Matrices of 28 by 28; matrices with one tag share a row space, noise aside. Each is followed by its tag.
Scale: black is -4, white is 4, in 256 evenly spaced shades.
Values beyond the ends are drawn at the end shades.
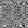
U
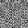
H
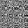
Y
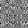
H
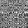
Y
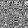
Y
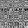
Y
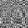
U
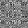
H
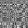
U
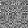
H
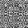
Y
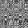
Y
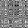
Y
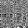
U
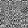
H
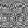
U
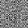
H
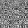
Y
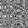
U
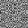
H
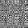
Y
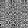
H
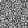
H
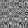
Y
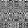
Y
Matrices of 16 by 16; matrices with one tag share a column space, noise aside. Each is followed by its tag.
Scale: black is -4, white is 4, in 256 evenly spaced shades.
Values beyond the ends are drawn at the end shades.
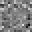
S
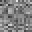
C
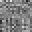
C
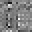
S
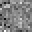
S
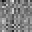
C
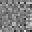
S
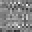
S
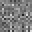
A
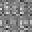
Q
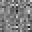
C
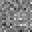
S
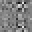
S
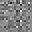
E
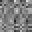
C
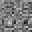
Q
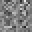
E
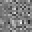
Q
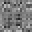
S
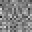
A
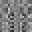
A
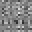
Q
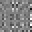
S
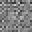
E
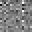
E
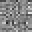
Q
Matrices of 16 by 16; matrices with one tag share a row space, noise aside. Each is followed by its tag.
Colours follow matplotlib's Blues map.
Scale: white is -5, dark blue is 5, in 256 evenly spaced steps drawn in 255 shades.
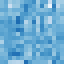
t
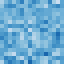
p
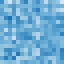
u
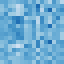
t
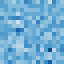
t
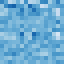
p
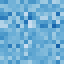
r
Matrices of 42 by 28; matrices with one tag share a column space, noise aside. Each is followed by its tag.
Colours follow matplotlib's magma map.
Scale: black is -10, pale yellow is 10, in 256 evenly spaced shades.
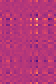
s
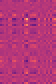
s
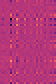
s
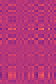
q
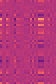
s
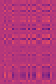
q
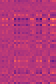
s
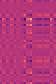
s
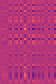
q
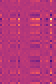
s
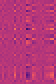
q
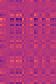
s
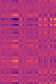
s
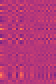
q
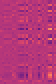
q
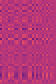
q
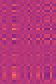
q
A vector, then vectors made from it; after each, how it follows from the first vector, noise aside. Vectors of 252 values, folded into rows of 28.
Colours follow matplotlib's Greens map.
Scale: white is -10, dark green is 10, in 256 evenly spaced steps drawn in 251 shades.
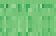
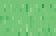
partly zeroed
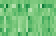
scaled up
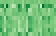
scaled up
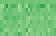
sign-scrambled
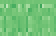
negated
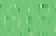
partly zeroed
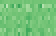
sign-scrambled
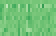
sign-scrambled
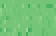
partly zeroed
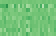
sign-scrambled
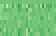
sign-scrambled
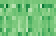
scaled up
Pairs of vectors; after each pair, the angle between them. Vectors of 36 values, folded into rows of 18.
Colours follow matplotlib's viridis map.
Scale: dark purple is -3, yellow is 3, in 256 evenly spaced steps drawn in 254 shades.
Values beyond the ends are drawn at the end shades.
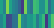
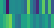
partly opposed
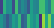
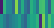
nearly parallel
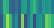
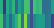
partly opposed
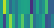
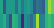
partly opposed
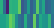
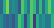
nearly opposite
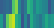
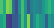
nearly opposite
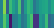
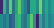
partly aligned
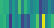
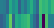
nearly opposite
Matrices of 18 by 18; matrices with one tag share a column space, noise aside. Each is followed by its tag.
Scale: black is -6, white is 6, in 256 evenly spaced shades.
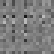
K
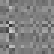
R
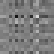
K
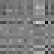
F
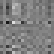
F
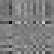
F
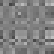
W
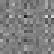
K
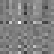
F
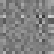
K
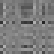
F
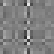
W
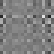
K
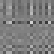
F
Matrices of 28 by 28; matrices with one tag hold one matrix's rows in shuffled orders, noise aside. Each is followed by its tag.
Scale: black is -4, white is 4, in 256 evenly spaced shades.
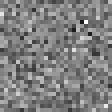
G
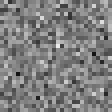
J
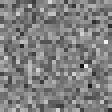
G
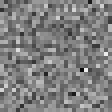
G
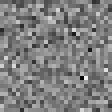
G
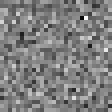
G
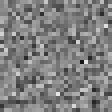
G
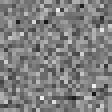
J
